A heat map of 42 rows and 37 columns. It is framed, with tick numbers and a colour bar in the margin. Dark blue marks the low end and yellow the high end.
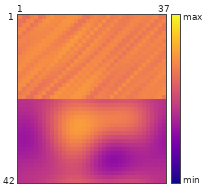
The table splits into 2 rows of 1 panel. Panel 1,1: high, slanting up to the right, faint in contrast. Panel 2,1: middling, smooth, strong in contrast.
